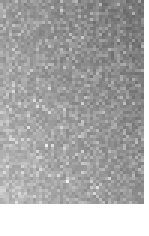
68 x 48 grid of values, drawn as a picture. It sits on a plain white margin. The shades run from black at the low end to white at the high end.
Odd rows or columns: none. Ninth with the lowest average: top right. Slope: up to the bottom left. Ninth with the highest average: bottom left. Average level on the scale: 60%.
